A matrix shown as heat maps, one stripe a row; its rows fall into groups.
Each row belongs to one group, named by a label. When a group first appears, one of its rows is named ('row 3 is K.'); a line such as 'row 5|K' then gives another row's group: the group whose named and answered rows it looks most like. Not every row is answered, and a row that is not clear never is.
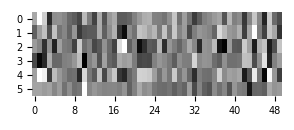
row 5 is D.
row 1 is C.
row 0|C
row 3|D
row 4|C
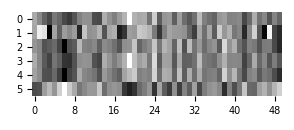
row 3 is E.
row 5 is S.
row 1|C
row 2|E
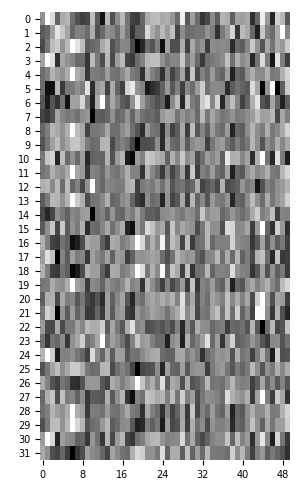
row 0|C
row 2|S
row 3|C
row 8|S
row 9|S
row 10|C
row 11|S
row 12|D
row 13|S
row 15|C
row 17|C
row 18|E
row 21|C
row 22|D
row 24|C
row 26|E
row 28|S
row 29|S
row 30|C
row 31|E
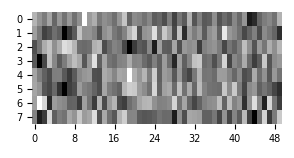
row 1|E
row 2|S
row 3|D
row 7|D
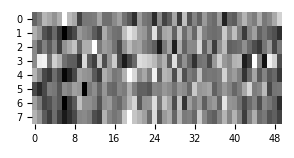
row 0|S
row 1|E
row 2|D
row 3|C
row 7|E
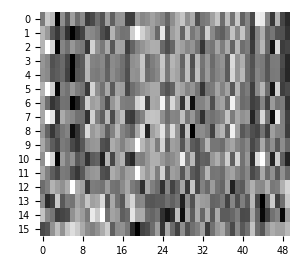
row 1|E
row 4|E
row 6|E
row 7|C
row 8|E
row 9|E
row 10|C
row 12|S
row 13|D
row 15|S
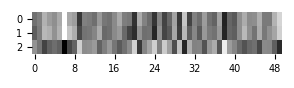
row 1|S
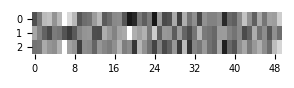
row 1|E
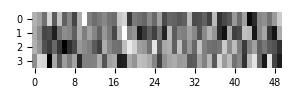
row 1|D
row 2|E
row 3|C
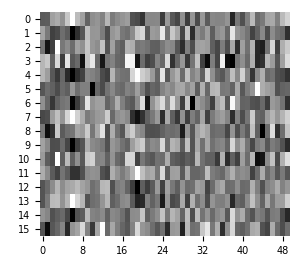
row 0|S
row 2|D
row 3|D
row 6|E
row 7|S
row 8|D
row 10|D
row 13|S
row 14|E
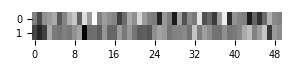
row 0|D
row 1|D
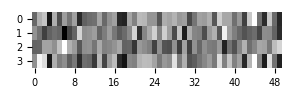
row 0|C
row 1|E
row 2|S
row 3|C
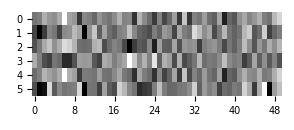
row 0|S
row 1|D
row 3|E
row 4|S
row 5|D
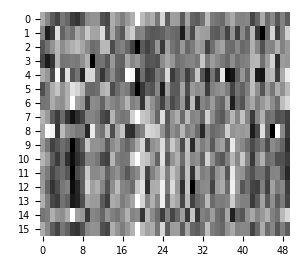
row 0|E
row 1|D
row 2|S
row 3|D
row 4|D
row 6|S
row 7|E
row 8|C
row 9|E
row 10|E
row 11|E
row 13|E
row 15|E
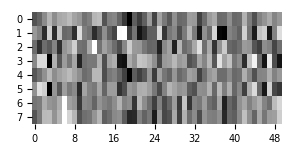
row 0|S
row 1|D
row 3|C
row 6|S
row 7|S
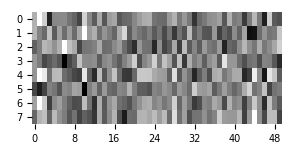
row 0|C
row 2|S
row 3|E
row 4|C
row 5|D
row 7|C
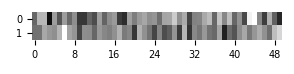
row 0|C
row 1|S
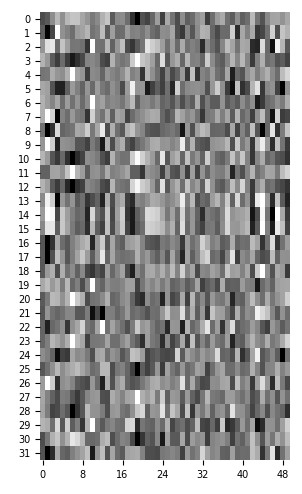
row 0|S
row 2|C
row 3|E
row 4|S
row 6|D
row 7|C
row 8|D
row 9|C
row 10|E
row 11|S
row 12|E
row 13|C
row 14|C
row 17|D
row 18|C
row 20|S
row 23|S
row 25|S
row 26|C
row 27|E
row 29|D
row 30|S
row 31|D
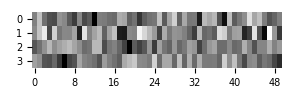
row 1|C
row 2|S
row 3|E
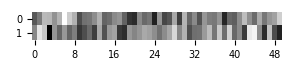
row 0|S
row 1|C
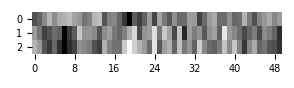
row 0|S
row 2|E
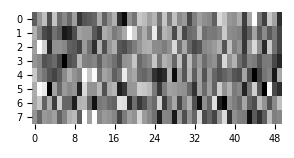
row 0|C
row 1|E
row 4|D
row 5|C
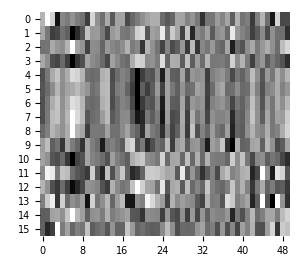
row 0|C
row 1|E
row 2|S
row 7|S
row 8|S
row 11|C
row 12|E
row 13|C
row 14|S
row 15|D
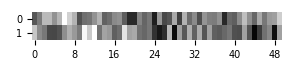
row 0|S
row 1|D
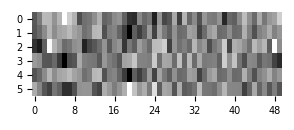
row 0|S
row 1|S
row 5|E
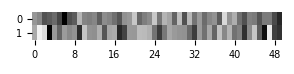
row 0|E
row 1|C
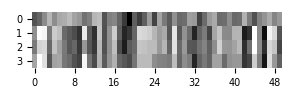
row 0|S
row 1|C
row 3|C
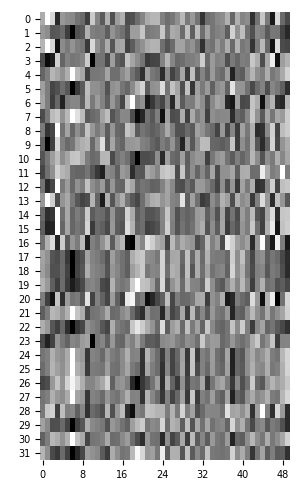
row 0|C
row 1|E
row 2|C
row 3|D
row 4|S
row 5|E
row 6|D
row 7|S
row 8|D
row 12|D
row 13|C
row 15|D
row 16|C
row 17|E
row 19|E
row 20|D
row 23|D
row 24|S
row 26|S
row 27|S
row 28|C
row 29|E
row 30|S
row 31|E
